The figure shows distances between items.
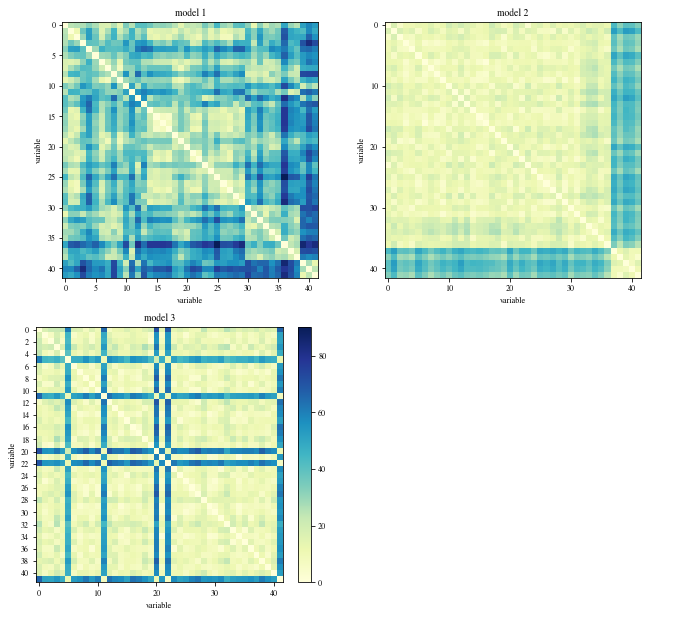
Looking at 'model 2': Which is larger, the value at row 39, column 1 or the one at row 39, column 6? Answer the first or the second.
the first
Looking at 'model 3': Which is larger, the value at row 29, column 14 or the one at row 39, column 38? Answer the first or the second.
the second
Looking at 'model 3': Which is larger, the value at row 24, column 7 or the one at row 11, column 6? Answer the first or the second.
the second
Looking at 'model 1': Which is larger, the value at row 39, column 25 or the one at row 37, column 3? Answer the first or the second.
the first
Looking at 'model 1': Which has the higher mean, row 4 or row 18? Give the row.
4
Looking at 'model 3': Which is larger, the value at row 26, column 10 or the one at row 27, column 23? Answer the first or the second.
the second
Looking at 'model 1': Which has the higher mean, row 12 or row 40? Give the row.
40
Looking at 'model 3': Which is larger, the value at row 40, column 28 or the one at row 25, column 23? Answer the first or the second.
the first
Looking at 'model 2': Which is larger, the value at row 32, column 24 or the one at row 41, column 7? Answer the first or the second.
the second
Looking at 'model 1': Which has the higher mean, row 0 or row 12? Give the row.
12
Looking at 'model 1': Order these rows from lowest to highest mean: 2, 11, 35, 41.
2, 35, 11, 41
